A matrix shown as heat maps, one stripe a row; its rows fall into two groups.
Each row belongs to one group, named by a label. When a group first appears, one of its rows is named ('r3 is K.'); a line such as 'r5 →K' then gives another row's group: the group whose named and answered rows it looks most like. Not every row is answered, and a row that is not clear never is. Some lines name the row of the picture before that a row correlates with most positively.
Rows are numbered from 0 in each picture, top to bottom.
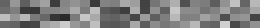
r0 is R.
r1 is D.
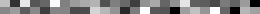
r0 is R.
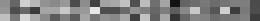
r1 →D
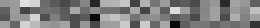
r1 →D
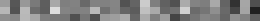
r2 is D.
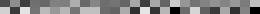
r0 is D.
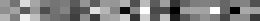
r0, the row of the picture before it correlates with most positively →1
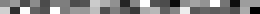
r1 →R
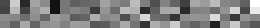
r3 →R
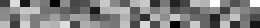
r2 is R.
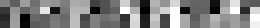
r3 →D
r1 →R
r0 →R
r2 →D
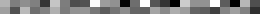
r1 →R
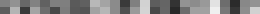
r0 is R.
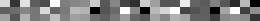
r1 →R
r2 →R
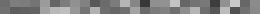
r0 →R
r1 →D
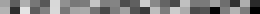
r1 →R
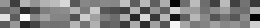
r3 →D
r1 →D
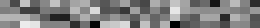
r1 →D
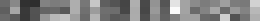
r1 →D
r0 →D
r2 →D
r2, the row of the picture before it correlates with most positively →1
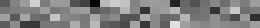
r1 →R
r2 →R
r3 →D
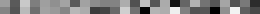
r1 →R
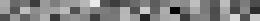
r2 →R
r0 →D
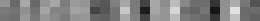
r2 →R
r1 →R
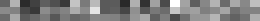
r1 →D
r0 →D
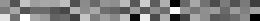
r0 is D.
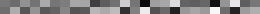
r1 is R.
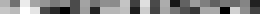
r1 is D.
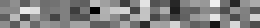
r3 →R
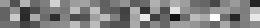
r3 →D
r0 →R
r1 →D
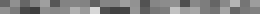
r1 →D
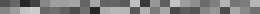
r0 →D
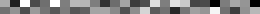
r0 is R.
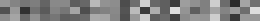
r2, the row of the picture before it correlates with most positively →1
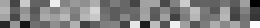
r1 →D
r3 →D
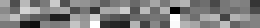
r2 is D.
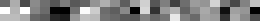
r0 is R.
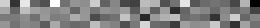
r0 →R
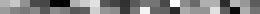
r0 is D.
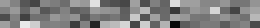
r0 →D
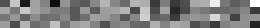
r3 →R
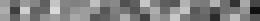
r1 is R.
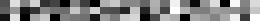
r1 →D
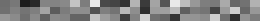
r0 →D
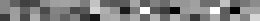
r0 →D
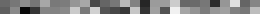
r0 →R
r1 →D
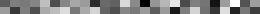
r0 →R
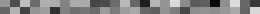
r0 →R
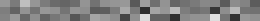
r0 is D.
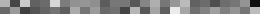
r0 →R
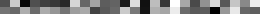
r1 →R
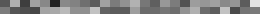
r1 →D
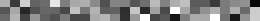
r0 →R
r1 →D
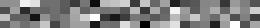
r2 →D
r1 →D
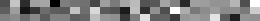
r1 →D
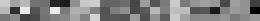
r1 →R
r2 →D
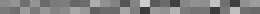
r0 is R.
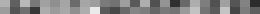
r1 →D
